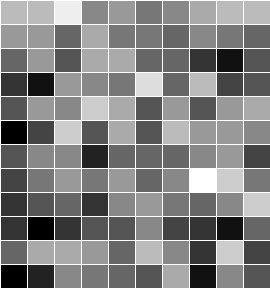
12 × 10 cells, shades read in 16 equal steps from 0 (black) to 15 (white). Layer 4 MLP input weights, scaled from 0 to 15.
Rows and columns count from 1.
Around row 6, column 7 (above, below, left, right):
9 6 5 9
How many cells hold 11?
7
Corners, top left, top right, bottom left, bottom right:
11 11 0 5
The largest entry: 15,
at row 8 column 8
